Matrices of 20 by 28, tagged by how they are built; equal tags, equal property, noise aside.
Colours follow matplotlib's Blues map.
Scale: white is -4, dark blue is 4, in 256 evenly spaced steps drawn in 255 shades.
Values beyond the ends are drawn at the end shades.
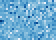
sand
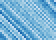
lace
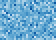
sand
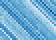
lace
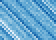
lace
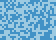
sand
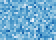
sand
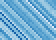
lace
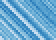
lace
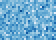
sand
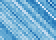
lace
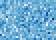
sand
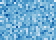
sand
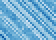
lace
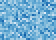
sand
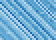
lace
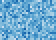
sand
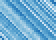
lace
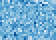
sand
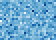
sand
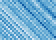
lace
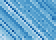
lace
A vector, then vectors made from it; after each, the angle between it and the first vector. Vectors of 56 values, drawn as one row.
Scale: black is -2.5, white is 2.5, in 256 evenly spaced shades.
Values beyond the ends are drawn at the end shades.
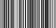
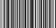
partly aligned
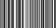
partly aligned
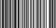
partly opposed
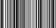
partly opposed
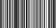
nearly opposite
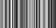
partly opposed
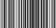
partly aligned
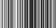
partly aligned
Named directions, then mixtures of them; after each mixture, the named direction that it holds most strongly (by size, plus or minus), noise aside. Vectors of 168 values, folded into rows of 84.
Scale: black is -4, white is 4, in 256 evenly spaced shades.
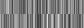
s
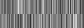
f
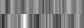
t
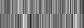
f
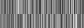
f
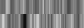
t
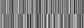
s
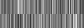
f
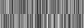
s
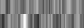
t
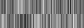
f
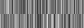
s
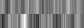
t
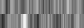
t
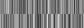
s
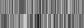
s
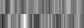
t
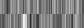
t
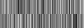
f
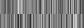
f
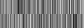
f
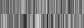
s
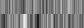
t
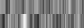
t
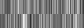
f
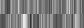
t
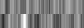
t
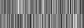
f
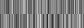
s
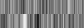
t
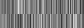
f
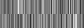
f
